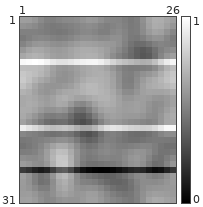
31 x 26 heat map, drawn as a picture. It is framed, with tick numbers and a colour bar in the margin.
Odd lines: rows 8, 19 and 26. Histogram: heavy tails on both sides. Ninth with the lowest average: bottom middle.
